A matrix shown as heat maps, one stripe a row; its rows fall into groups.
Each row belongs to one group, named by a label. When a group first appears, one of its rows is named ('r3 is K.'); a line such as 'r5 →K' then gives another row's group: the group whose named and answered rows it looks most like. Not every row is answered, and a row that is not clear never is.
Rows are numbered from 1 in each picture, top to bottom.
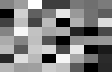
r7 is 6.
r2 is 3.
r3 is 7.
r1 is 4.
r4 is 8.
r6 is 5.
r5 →4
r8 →8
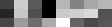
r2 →6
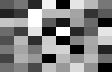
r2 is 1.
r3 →4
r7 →6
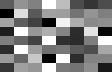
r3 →6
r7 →6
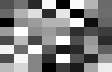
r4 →8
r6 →4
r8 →4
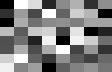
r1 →3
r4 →5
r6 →8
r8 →4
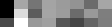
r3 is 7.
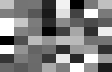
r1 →6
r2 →6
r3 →4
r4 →4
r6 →4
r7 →6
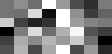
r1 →8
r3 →6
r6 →8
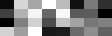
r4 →4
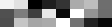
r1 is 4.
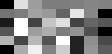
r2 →5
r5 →6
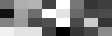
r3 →6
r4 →4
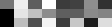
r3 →7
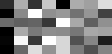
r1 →7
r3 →6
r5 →8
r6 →1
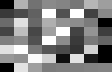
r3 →8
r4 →8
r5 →8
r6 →4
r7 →5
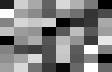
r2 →4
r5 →3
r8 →4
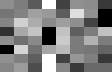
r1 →5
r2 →5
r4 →3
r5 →6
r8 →8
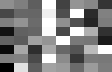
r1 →5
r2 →5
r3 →8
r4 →5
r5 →1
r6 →7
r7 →8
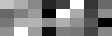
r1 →4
